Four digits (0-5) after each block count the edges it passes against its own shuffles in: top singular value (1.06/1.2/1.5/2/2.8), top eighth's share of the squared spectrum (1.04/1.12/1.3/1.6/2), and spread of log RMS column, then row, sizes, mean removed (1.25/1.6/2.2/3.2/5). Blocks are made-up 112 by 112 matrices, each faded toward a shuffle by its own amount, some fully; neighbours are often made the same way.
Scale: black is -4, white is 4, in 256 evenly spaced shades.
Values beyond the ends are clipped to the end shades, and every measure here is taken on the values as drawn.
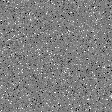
1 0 0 0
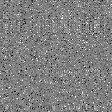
4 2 1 1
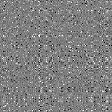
5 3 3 3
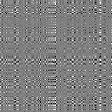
5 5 4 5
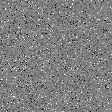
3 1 0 0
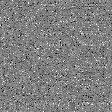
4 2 0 1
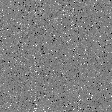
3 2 0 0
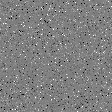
0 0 0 0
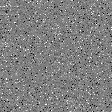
3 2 1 0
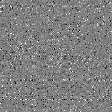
4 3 2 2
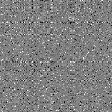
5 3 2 2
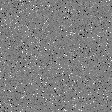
0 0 0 0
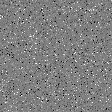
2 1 0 0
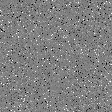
2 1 0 0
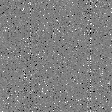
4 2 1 0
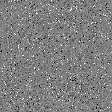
3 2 1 0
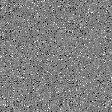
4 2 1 1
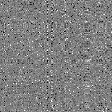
4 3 2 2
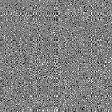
5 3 3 2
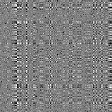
5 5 4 4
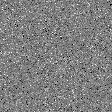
0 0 0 0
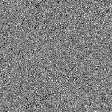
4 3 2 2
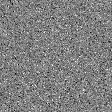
0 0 0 0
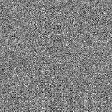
4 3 2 2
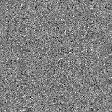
3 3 1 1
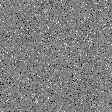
0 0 0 0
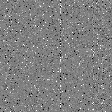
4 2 1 0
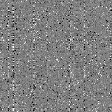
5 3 2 1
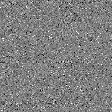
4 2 1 1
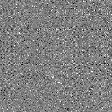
4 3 2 2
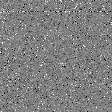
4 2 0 1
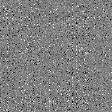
2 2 3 2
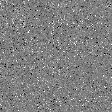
1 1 1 1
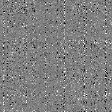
2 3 3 2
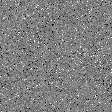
0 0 0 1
